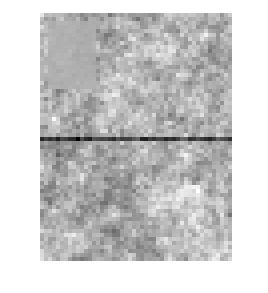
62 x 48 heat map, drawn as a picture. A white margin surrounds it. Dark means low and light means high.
Row 32 stands out from the rest. No overall slope runs across the table. An odd patch, calmer than its surroundings, sits in the top left. The top left is the smoothest part.
